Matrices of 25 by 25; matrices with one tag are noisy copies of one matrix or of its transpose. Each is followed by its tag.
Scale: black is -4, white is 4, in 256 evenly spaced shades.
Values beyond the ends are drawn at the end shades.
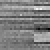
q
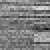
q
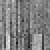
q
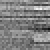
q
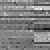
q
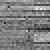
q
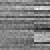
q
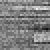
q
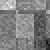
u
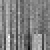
q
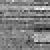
q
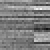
q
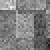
u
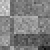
u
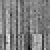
q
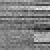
q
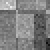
u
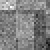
u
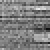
q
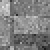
u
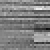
q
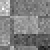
u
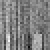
q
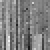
q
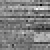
q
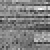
q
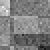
u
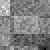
u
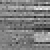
q
